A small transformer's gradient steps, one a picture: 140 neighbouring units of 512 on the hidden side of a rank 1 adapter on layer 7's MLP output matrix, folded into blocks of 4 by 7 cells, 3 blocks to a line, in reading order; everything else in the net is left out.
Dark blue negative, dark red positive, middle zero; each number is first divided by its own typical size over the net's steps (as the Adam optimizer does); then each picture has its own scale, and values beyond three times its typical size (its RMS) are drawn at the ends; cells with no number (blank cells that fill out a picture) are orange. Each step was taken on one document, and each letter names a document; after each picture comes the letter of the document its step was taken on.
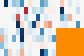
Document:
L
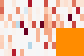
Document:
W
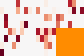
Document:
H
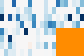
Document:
W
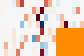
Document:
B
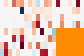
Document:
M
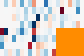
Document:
L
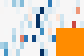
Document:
B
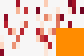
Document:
H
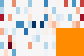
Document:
W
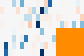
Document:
B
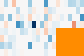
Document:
W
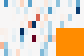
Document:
L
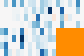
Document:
L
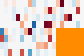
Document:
L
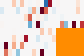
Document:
B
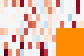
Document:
M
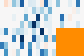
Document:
L
